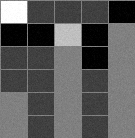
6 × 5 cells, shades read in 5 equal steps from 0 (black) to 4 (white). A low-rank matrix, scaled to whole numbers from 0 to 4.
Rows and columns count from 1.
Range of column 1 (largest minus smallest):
4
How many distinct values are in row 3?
3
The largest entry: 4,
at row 1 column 1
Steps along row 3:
same up down up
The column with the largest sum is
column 3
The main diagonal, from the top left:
4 0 2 1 2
